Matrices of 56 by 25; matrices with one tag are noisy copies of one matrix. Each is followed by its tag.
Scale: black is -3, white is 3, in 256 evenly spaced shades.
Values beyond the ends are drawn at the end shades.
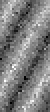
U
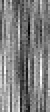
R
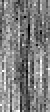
R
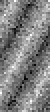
U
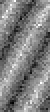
U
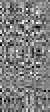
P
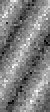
U
